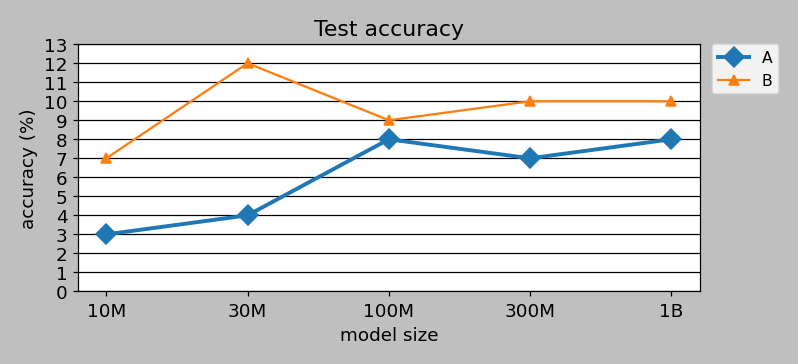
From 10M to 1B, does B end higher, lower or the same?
higher
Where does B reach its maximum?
30M
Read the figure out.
Title: Test accuracy
x-axis: model size, ticks 10M 30M 100M 300M 1B
y-axis: accuracy (%), ticks 0 1 2 3 4 5 6 7 8 9 10 11 12 13
Legend: A, B
Values:
A: 3 4 8 7 8
B: 7 12 9 10 10
